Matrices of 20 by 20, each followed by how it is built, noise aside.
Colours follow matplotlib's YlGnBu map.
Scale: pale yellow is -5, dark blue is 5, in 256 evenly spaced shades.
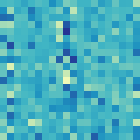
uneven columns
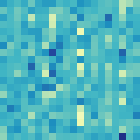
uneven columns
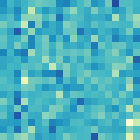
uneven columns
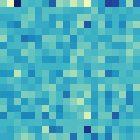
uneven rows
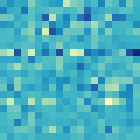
uneven rows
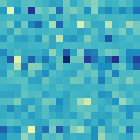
uneven rows
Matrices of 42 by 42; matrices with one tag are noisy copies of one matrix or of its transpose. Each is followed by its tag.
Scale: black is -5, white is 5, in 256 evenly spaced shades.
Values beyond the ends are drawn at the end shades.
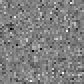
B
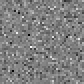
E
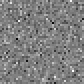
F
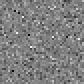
E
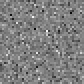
E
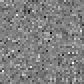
B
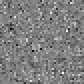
B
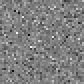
E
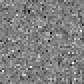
B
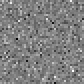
F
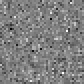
B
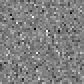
E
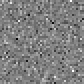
F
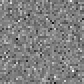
F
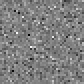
E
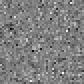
B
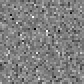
E
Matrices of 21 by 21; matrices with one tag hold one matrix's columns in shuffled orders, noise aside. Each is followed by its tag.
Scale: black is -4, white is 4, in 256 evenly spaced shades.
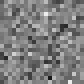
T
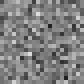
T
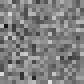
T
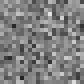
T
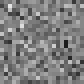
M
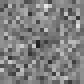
M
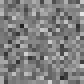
T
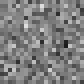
M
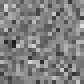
M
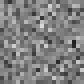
M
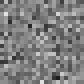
T
